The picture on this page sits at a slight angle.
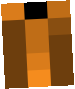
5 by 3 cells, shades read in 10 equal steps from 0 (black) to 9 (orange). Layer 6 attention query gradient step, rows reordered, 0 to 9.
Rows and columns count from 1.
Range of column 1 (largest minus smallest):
4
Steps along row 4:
up down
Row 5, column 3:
4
